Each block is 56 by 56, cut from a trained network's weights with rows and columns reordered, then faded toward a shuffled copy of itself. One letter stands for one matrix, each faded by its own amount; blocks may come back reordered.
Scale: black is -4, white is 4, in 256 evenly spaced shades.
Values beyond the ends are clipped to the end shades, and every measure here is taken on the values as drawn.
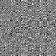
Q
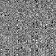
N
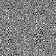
N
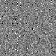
N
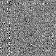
N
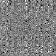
N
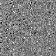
N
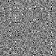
N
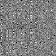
N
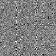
N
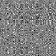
Q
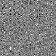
N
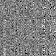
N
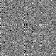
N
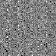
N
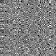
Q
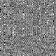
N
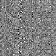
N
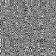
Q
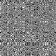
Q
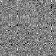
N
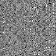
N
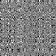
Q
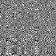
Q
